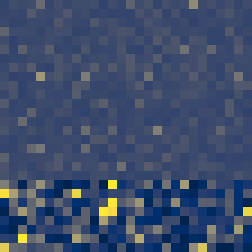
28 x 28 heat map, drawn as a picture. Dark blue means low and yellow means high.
Most values sit low, with a long tail of high ones. Neither half mirrors the other. No overall slope runs across the table. The middle right is the smoothest part. The top part is calmer, up to a seam about 70% of the way down. The ninth with the highest average is the bottom left.
